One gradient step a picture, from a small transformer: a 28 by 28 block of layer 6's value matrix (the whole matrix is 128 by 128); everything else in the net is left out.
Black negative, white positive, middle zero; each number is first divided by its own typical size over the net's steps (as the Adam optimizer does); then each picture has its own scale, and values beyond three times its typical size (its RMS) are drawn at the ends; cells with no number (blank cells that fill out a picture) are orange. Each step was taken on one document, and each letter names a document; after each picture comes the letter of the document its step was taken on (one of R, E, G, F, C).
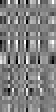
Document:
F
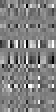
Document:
F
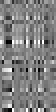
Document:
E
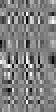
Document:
F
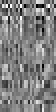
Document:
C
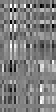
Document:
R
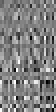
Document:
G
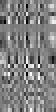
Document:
F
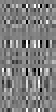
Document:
E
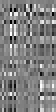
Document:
R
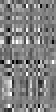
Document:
E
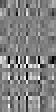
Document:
F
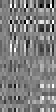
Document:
R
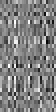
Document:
G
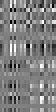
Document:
R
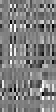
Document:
R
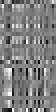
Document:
E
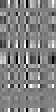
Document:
F
